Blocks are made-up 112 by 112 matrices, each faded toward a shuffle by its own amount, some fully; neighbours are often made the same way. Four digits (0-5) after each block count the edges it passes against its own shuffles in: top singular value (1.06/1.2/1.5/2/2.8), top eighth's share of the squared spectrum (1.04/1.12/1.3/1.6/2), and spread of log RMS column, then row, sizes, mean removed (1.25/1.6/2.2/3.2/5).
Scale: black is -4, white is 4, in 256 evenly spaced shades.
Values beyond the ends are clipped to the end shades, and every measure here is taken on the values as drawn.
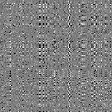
5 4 4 3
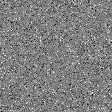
2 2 0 0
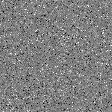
1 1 0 0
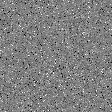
0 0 0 0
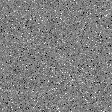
1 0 0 0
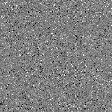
3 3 1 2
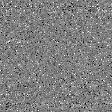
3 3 1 2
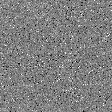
3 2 0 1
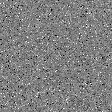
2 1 0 0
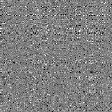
4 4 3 3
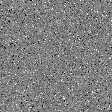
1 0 0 0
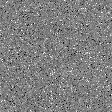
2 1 0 0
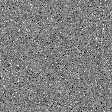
0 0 0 0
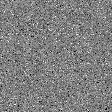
0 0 0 1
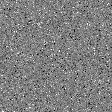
0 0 0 0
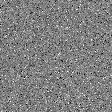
0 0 0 0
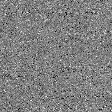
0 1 0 2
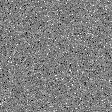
0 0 0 0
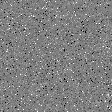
0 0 0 0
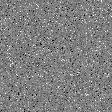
0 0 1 0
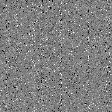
1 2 3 0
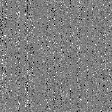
2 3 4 0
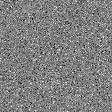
1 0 0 0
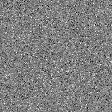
3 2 0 0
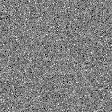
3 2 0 0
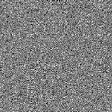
4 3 2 2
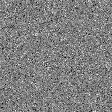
2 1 0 0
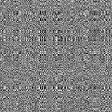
5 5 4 4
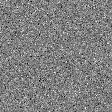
1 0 0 0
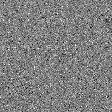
3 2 0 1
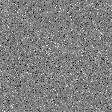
1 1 0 0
